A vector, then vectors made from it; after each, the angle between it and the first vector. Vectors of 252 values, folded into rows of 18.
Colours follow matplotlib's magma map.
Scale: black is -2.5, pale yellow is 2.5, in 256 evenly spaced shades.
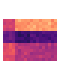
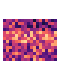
partly opposed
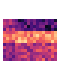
nearly opposite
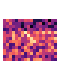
partly opposed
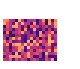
orthogonal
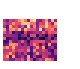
partly aligned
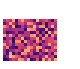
orthogonal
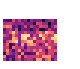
partly opposed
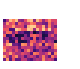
partly aligned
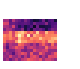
nearly opposite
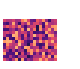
orthogonal
